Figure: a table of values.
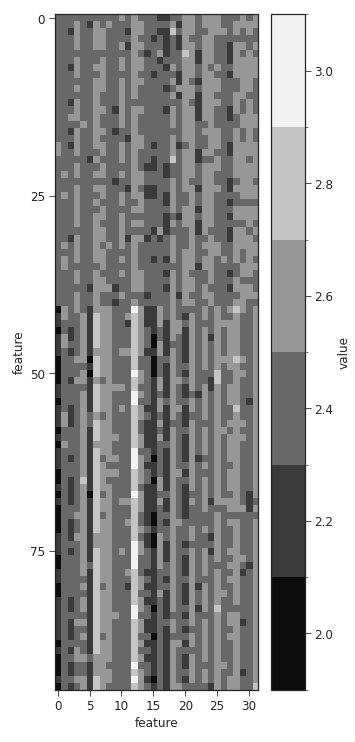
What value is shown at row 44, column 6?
2.8
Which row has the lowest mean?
70
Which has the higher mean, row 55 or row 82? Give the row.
55
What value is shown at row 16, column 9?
2.2
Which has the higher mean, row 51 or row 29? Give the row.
29
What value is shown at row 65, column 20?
2.4
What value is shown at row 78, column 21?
2.6
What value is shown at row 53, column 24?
2.4
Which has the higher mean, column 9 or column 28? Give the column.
28
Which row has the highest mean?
32
